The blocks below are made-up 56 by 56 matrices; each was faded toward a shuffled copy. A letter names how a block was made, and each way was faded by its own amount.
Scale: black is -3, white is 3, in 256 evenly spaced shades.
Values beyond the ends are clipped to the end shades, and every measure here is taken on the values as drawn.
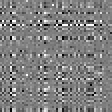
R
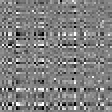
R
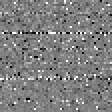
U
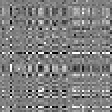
R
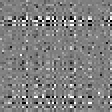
R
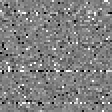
U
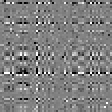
R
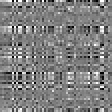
R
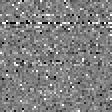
U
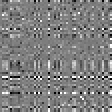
R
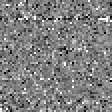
U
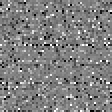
U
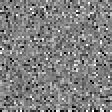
U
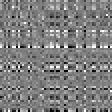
R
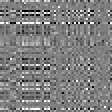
R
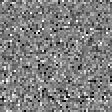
U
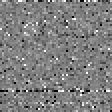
U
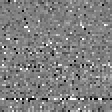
U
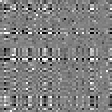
R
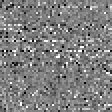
U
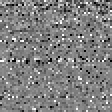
U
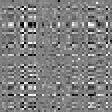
R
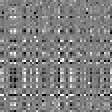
R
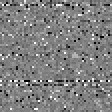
U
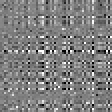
R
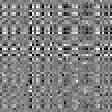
R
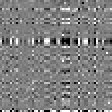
R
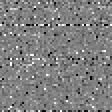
U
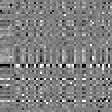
R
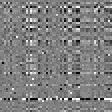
R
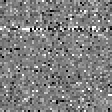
U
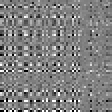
R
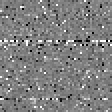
U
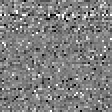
U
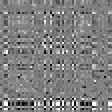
R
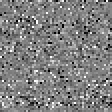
U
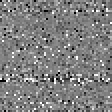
U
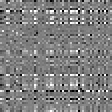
R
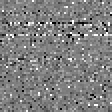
U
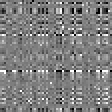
R
